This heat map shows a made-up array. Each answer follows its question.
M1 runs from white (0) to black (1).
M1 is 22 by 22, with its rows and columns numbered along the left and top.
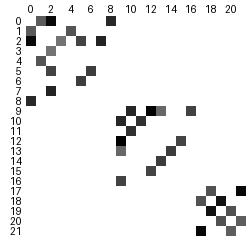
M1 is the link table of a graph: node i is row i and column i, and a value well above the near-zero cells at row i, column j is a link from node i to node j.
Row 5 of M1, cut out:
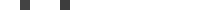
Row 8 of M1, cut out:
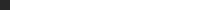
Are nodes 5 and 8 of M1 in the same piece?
yes
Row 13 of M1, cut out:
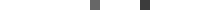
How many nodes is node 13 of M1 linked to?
2
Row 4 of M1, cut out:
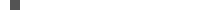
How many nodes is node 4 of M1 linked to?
1
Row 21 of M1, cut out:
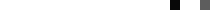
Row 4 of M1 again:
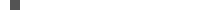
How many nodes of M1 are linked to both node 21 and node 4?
0
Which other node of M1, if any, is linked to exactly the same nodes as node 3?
node 7
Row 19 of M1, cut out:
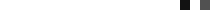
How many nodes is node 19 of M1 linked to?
2
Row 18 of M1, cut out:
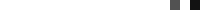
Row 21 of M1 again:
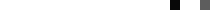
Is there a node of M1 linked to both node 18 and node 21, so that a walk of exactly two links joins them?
yes
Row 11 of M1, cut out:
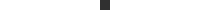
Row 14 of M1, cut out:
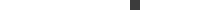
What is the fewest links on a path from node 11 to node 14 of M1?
4
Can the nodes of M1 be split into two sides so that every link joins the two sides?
no
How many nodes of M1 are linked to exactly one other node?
9
